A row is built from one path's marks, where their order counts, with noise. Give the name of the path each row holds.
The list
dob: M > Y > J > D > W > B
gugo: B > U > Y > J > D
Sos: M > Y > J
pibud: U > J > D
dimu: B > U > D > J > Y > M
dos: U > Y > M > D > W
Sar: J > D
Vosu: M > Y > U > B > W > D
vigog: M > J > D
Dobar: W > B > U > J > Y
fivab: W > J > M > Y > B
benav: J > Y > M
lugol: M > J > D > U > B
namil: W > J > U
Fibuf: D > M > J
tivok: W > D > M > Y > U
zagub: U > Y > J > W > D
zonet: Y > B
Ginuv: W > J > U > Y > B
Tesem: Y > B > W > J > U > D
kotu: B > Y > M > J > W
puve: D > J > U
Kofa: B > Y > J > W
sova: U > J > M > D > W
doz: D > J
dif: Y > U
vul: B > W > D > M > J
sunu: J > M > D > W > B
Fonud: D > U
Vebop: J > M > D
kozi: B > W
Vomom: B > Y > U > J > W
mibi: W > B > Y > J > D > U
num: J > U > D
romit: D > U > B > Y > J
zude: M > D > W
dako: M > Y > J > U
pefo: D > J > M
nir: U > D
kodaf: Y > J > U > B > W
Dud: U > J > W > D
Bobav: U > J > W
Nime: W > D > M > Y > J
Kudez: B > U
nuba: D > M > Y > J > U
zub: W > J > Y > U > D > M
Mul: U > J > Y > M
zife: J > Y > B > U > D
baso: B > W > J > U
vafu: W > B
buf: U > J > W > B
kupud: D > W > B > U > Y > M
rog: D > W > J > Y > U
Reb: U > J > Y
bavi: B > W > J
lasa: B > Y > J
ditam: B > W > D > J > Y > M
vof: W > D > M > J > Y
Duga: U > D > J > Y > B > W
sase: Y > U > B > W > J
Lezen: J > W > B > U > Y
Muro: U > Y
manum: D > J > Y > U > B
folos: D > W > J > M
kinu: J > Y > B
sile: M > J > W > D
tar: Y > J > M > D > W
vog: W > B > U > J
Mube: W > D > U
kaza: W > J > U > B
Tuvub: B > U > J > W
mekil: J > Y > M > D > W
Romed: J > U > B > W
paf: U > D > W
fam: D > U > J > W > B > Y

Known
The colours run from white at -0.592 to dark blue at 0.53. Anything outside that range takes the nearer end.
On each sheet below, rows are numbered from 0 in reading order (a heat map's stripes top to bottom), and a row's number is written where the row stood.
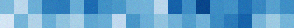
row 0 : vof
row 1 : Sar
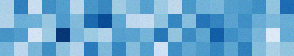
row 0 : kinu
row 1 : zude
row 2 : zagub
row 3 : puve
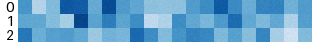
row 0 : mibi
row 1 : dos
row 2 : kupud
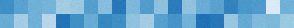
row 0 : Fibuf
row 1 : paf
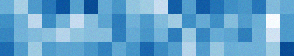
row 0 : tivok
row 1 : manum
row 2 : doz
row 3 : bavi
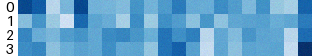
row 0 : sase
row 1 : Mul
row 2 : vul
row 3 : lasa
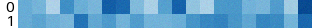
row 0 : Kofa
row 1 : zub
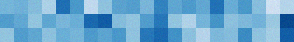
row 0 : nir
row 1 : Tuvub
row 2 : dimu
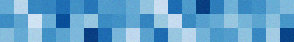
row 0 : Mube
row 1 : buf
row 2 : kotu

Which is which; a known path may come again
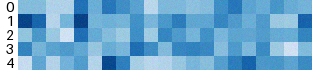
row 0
sova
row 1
sase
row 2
Mul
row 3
kupud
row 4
mekil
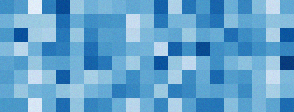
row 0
Tesem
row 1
Duga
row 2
Sos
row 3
vof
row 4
Vomom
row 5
Dud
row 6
folos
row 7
kodaf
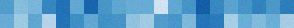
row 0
namil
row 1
paf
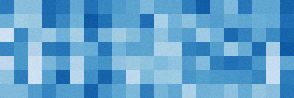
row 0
Dobar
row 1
baso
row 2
benav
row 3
kaza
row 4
vigog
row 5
dob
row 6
Kudez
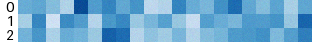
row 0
dos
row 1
kinu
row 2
Romed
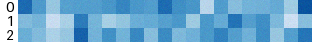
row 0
bavi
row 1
pibud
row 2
Reb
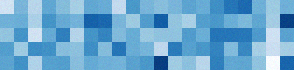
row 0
Sar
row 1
Kofa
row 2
sile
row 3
Fonud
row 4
gugo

